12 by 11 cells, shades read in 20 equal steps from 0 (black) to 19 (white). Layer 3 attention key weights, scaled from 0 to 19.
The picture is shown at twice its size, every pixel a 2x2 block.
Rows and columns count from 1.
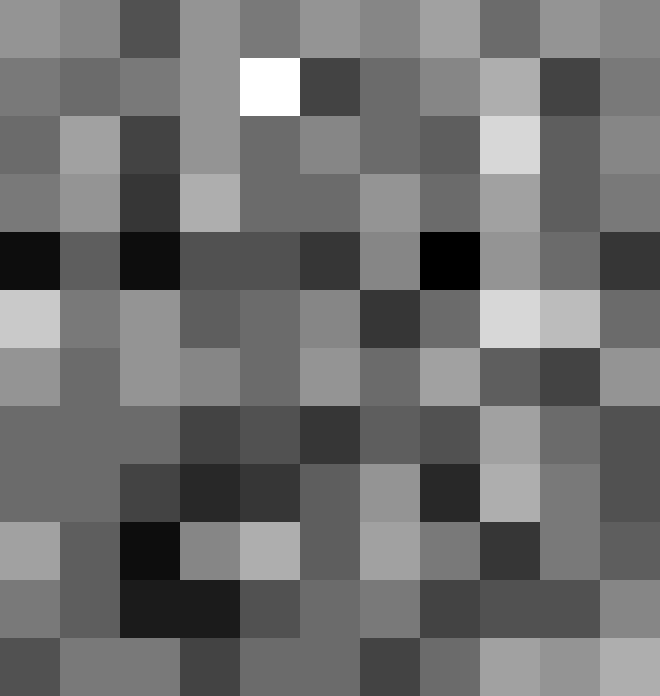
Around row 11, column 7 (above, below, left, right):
12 5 8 5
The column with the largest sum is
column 9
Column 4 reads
11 11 11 13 6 7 10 5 3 10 2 5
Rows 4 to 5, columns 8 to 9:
8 12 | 0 11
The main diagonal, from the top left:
11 8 5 13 6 10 8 6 13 9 10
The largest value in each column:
15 12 11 13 19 11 12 12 16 14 13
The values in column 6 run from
4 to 11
